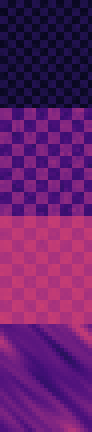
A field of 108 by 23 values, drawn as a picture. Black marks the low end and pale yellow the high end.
It is made of 4 by 1 panels. Panel 1,1: very low, checkered, faint in contrast. Panel 2,1: low, checkered. Panel 3,1: middling, checkered, faint in contrast. Panel 4,1: low, slanting down to the right.
